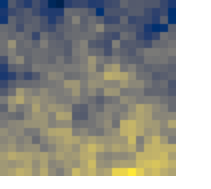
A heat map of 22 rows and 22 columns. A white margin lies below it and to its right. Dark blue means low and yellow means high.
The field climbs toward the bottom. The texture is blotchy. The bottom right is the ninth with the highest average.
